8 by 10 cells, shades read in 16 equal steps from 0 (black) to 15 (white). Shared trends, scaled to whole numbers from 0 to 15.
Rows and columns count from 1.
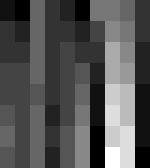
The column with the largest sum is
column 8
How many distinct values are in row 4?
7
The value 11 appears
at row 5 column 9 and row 6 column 9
